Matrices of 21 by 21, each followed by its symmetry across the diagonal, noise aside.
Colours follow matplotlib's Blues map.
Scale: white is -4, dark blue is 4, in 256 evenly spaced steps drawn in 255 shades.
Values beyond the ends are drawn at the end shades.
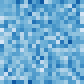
antisymmetric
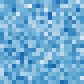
neither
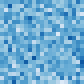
antisymmetric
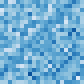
symmetric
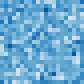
symmetric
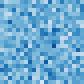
neither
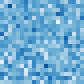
neither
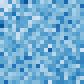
symmetric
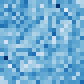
symmetric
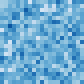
symmetric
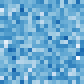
neither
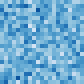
neither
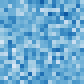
antisymmetric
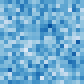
antisymmetric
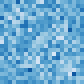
symmetric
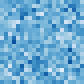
antisymmetric
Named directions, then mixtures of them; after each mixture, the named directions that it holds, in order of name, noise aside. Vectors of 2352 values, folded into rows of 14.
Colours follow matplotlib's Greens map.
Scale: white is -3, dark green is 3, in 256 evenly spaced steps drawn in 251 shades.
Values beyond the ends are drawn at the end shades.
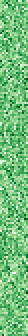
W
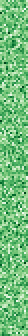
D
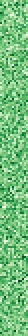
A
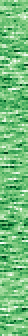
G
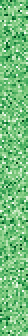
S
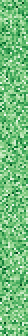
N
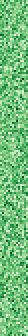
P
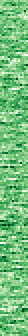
G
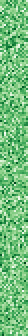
D, S, W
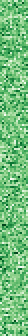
G, N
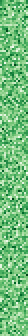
A, D, S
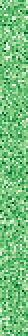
S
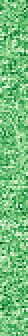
D, G, P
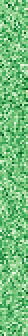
A, W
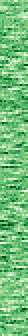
G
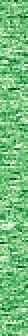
G, N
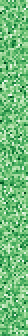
D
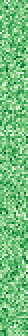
D, P, W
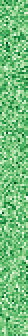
P, S, W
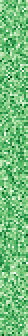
D, W
